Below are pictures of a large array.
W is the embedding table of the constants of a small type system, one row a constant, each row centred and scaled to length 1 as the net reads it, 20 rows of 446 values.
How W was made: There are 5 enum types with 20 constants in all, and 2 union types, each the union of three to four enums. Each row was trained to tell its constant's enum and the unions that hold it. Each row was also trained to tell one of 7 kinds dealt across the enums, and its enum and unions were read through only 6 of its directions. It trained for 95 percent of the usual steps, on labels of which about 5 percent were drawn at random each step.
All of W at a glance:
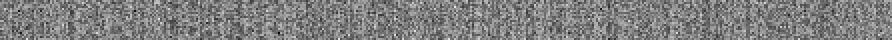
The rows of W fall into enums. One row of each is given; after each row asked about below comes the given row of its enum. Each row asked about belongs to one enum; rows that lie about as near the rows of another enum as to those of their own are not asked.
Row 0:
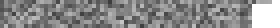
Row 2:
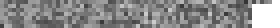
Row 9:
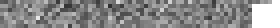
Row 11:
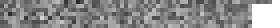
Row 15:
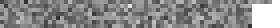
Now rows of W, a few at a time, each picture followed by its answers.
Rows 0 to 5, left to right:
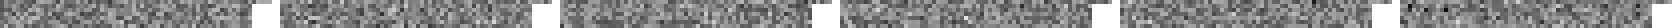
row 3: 2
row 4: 15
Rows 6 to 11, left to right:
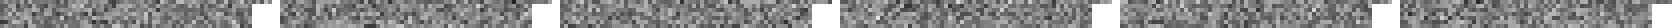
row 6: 0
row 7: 11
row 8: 0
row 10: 2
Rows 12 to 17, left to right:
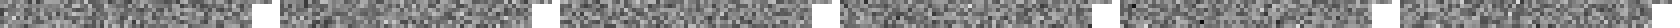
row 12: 11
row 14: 0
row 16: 15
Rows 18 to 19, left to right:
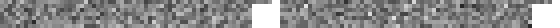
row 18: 11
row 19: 9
